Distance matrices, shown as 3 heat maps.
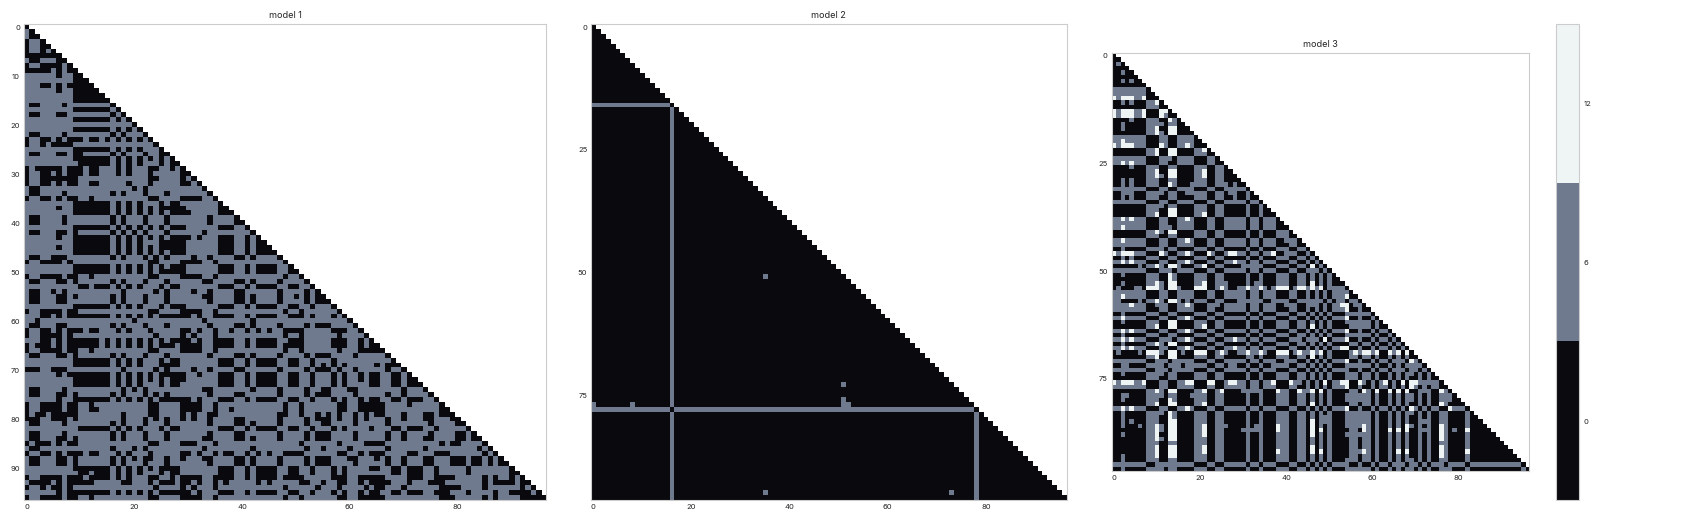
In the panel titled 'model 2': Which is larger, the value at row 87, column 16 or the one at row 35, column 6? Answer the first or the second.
the first
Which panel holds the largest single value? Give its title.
model 3
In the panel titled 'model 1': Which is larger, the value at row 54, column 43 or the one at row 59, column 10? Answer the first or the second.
the first
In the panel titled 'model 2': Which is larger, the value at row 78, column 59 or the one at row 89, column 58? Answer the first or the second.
the first
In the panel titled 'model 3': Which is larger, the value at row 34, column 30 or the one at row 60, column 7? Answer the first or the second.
the first
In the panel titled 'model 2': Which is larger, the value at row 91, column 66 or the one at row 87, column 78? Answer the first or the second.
the second
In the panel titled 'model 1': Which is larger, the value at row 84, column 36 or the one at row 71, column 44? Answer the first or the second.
the first
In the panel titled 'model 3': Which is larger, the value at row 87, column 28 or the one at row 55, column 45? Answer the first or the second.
the second
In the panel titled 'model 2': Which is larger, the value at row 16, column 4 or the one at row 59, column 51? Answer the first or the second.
the first
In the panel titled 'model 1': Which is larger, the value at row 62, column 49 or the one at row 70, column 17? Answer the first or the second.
the second
